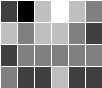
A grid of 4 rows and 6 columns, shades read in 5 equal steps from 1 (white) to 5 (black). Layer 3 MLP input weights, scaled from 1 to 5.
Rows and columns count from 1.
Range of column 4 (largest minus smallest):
2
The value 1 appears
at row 1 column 4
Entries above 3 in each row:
2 1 1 4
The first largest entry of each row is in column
2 6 1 2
